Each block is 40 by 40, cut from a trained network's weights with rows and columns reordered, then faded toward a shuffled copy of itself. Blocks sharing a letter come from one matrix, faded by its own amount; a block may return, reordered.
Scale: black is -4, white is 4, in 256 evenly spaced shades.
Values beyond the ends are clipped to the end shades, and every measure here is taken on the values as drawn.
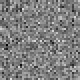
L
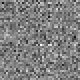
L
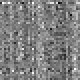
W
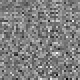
L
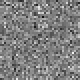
L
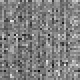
W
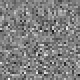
L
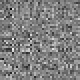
L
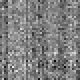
W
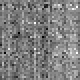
W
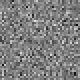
L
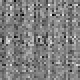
W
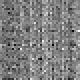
W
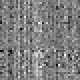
W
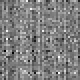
W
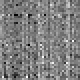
W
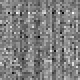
W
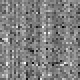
W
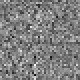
L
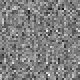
L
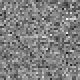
L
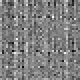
W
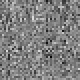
L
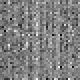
W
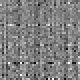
W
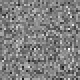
L
